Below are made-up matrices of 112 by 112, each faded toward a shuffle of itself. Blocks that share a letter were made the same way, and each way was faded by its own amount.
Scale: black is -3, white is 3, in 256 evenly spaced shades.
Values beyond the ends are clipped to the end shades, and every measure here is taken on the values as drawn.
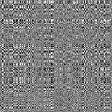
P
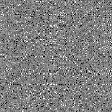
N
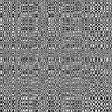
P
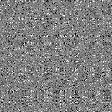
N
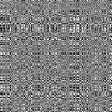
P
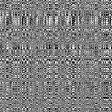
P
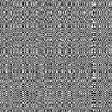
P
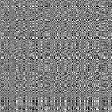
P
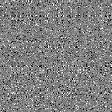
N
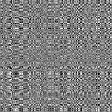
P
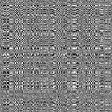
P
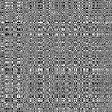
P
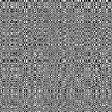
P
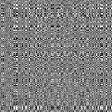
P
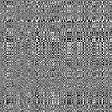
P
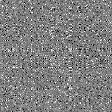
N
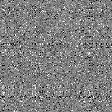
N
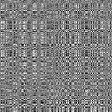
P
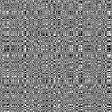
P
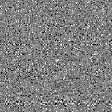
N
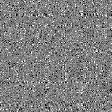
N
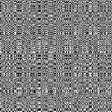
P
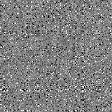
N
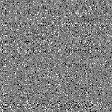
N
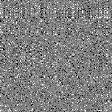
N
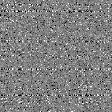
N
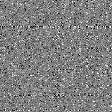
N
